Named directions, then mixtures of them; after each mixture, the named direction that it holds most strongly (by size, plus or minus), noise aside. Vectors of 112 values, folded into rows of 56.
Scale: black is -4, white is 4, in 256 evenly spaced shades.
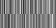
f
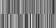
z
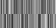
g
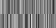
z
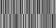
f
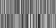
f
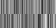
g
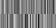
z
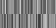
g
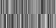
g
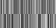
g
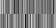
z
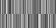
g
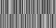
f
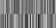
z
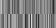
z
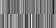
z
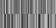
g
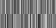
z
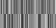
g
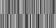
z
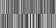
z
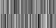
g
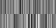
z
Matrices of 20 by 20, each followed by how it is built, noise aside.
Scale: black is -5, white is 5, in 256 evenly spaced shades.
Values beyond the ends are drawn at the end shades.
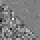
lower triangular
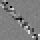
banded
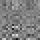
low rank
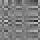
low rank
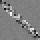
banded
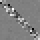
banded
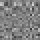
low rank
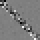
banded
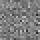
low rank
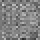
low rank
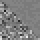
lower triangular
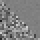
lower triangular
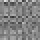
low rank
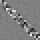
banded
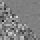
lower triangular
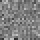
low rank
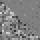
lower triangular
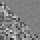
lower triangular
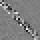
banded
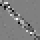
banded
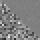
lower triangular
